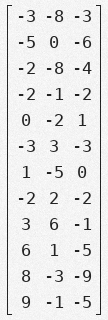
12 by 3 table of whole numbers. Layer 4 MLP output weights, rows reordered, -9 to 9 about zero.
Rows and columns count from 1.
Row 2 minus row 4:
-3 1 -4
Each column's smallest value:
-5 -8 -9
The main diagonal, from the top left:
-3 0 -4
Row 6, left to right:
-3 3 -3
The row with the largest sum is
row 9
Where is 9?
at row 12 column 1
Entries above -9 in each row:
3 3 3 3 3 3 3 3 3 3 2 3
